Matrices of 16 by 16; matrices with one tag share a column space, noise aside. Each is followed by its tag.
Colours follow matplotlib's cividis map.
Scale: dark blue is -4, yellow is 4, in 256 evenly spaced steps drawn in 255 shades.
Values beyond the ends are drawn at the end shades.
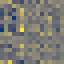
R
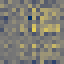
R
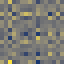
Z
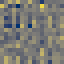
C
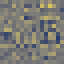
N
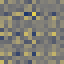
Z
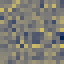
N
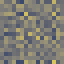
Z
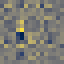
N
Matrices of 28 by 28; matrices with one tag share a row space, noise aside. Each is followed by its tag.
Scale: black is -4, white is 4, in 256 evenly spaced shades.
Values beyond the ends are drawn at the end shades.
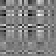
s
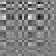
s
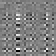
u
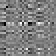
s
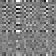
u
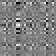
u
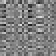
s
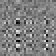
u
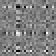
u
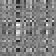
u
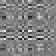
s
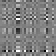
u
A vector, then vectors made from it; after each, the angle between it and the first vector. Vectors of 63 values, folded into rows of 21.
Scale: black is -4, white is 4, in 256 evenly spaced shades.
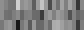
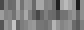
partly aligned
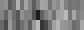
partly aligned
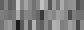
nearly parallel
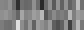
nearly opposite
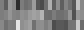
nearly opposite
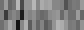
partly aligned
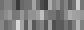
nearly opposite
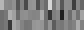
partly opposed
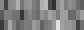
partly aligned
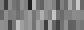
partly opposed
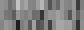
nearly parallel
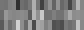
nearly opposite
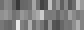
nearly opposite
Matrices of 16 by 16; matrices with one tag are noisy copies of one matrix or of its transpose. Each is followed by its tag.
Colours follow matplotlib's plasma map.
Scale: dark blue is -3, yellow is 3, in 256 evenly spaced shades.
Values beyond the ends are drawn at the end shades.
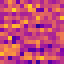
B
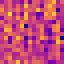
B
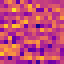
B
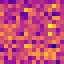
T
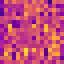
T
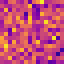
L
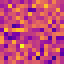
L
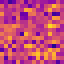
T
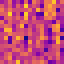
B
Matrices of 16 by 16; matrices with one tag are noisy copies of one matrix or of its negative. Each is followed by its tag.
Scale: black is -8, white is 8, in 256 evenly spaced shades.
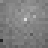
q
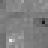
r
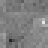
r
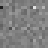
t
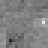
r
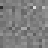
t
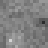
r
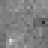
r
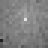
q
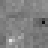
r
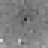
q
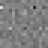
t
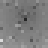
q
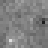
r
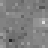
r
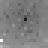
q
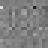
t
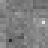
r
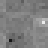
r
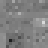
r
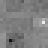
r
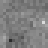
r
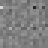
t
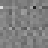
t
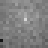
q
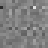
t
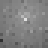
q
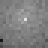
q
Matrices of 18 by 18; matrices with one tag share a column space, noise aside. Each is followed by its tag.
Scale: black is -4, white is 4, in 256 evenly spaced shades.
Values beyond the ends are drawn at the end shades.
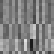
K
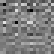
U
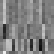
K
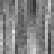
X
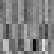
K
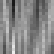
X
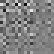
U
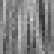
X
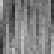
X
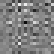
U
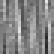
X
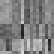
K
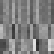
K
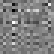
U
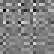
U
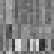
K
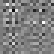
U
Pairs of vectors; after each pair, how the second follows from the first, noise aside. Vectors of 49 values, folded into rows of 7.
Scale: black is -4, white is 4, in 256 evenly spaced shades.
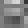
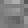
shrunk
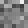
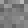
shrunk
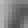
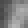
negated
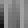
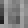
wrapped around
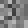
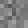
shrunk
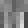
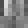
reversed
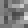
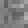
shrunk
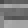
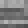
reversed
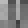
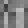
wrapped around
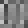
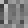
negated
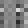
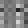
negated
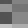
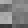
negated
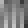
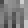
negated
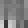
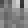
reversed
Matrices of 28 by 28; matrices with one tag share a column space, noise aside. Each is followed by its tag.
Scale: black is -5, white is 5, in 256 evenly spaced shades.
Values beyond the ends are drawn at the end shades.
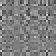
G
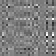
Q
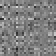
Q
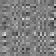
Q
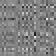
Q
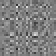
Q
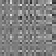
G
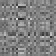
Q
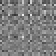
G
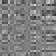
G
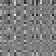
G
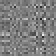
Q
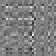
Q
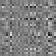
Q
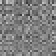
G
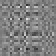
Q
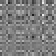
G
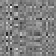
Q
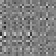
Q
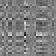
Q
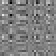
G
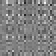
G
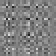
Q
